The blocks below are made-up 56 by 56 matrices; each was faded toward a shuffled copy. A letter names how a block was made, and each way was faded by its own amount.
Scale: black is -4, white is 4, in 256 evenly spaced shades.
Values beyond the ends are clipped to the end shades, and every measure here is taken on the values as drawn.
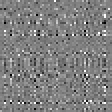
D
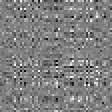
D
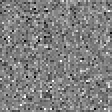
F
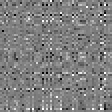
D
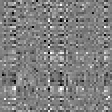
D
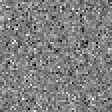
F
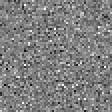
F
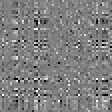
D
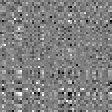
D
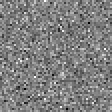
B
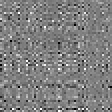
D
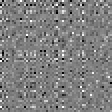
D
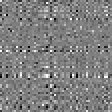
D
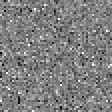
F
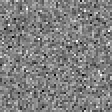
B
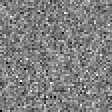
B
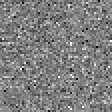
F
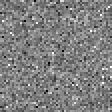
B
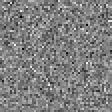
B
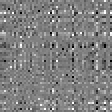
D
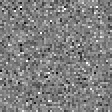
F
